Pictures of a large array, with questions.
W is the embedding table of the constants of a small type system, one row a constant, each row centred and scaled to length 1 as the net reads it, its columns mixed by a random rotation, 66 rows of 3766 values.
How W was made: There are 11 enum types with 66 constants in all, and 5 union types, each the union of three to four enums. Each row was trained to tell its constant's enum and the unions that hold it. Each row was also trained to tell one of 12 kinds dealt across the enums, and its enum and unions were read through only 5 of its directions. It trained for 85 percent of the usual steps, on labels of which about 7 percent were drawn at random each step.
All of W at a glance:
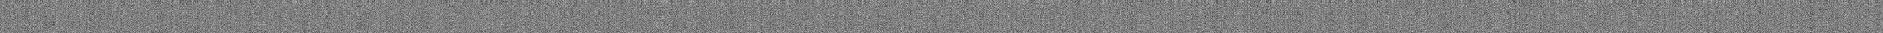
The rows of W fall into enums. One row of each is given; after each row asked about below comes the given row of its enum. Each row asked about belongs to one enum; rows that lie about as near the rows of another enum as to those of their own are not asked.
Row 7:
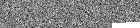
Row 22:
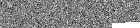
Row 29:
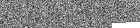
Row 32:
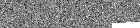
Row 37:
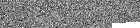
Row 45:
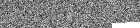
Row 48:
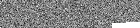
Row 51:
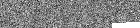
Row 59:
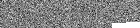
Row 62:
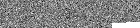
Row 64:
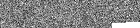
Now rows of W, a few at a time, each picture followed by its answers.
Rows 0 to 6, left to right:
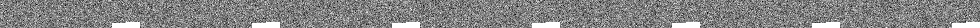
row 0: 32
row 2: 64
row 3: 64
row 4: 45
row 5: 59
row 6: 37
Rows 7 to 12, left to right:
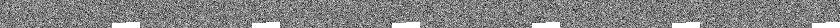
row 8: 37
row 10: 32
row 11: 29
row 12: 32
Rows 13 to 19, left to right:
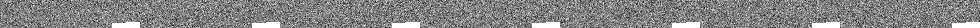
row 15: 22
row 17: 51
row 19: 64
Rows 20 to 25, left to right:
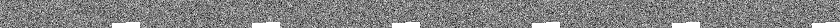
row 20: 29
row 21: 7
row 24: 29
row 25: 22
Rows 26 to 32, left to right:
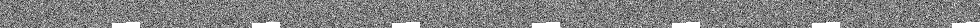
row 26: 59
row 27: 64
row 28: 59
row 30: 51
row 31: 37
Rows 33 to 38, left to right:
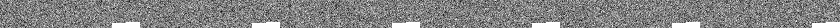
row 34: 59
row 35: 7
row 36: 45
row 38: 32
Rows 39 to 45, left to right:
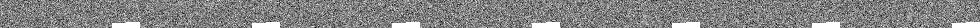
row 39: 29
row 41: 59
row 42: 22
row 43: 51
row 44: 48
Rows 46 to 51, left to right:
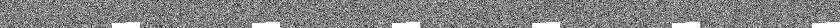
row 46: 22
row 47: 32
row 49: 51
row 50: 45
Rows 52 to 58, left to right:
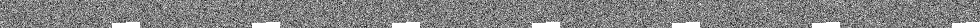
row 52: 64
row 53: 22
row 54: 32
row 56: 45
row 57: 29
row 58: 7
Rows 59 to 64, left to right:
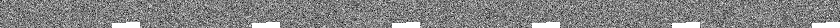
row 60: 22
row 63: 62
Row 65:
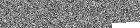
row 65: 59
